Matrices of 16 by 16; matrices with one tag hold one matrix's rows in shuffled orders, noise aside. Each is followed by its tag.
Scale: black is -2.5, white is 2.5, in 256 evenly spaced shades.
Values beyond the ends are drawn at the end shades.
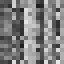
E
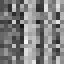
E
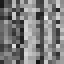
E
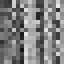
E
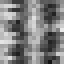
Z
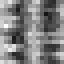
Z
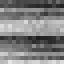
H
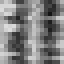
Z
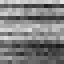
H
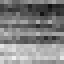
H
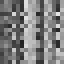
E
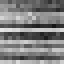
H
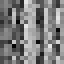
E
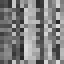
E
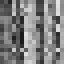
E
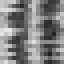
Z
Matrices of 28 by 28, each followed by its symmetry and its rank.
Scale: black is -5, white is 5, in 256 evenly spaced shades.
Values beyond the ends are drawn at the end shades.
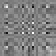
symmetric, rank two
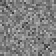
symmetric, full rank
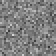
neither, full rank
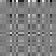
neither, rank one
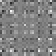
symmetric, rank three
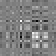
symmetric, rank two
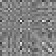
symmetric, rank three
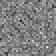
symmetric, full rank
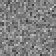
neither, full rank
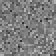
symmetric, full rank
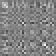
symmetric, rank three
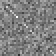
symmetric, full rank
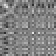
symmetric, rank two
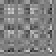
symmetric, rank two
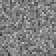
neither, full rank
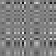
neither, rank one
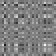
symmetric, rank two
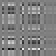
neither, rank one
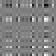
neither, rank one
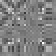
symmetric, rank three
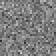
neither, full rank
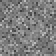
symmetric, full rank
